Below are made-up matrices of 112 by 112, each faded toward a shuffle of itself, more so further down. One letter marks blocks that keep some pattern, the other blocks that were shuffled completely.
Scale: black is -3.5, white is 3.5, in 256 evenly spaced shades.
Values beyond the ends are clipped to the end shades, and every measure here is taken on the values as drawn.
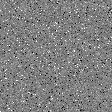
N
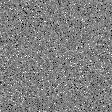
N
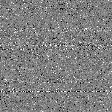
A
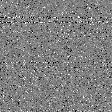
A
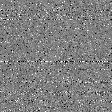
A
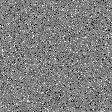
N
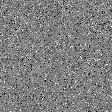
N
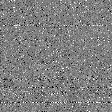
A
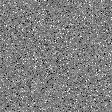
N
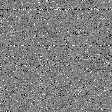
A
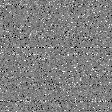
A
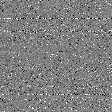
A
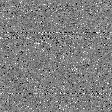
A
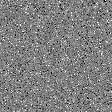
N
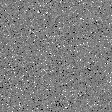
N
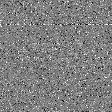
A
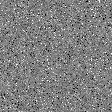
N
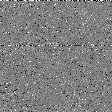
A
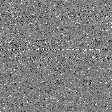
A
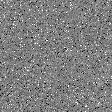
N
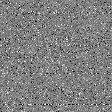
A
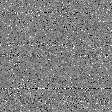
A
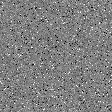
N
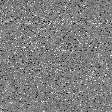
A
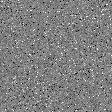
N
